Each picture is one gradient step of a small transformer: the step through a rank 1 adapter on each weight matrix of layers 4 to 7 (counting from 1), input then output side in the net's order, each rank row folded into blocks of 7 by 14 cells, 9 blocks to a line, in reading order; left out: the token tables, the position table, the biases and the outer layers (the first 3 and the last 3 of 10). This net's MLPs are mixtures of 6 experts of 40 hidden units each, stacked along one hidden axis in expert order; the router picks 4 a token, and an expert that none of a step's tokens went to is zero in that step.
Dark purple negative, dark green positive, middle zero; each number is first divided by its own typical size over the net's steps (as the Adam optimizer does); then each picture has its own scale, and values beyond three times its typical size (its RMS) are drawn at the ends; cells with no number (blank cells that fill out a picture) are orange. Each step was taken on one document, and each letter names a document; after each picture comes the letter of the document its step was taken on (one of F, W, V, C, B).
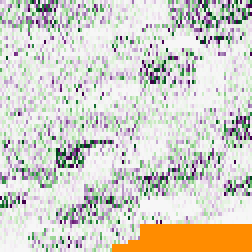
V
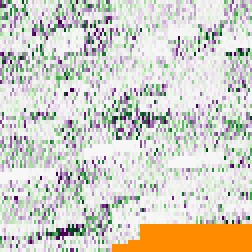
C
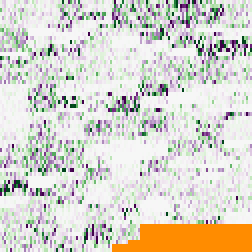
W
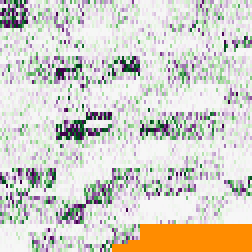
V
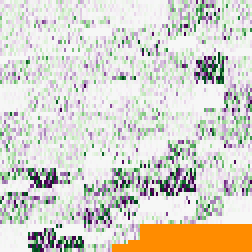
V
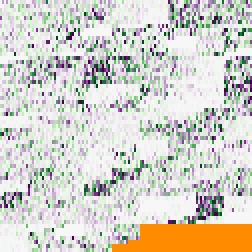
V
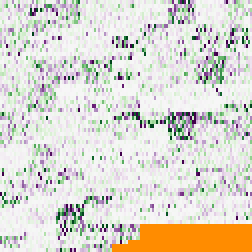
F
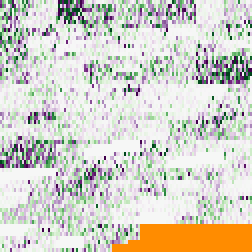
C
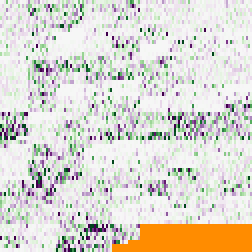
F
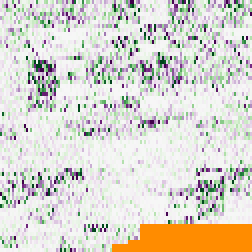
F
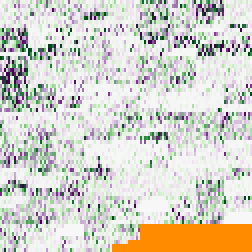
W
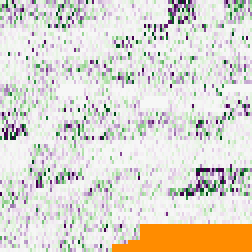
F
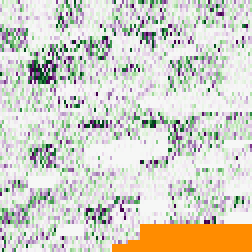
W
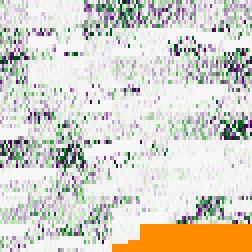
C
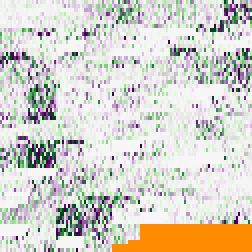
C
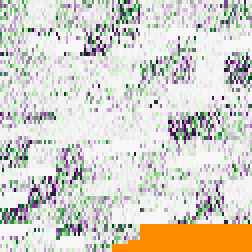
C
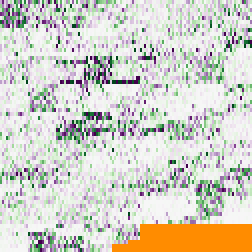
V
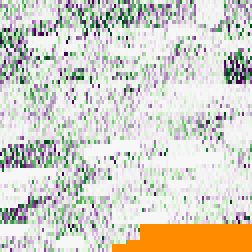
C
